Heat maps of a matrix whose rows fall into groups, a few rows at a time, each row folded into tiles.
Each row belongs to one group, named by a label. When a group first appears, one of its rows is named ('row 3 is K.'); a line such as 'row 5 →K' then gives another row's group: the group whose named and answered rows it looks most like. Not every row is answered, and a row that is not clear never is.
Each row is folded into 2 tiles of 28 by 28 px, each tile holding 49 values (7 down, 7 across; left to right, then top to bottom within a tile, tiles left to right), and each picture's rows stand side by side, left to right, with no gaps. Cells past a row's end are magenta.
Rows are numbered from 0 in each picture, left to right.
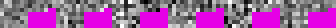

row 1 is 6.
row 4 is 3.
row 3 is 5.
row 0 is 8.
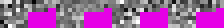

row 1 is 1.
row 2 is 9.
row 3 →5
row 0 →3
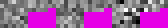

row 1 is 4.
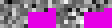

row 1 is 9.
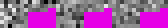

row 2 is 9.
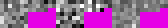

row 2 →1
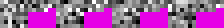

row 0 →6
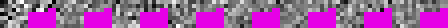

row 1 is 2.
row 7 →3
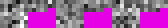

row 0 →1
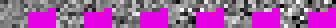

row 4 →4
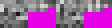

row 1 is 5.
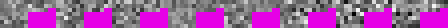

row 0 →2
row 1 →6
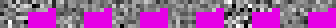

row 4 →4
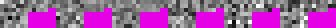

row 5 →1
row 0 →9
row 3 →4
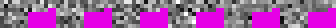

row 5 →3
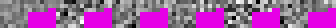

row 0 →3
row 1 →8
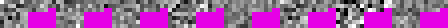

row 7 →4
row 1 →1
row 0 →9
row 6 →8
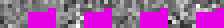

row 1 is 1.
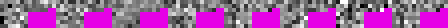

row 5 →1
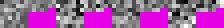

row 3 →8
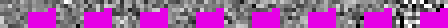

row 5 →9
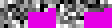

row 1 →5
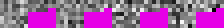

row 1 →6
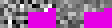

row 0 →6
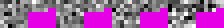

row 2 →2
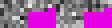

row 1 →5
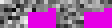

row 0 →9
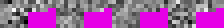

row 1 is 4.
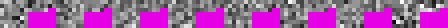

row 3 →1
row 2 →1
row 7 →2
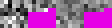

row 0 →4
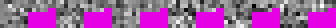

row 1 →4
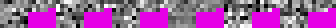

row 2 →8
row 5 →4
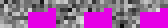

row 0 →5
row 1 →9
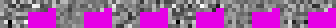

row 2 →1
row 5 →6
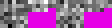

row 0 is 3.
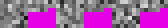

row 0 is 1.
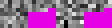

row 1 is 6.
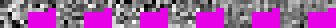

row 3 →5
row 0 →2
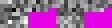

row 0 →9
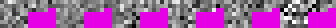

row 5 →2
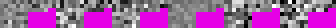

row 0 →6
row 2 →1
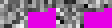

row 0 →1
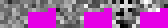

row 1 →2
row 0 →8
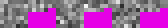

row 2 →4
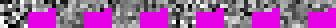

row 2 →5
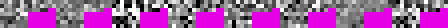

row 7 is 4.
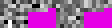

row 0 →6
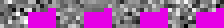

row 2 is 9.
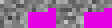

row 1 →9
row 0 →9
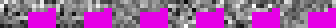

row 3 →8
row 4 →2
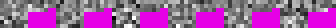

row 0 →2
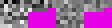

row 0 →5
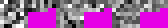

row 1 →2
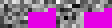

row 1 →9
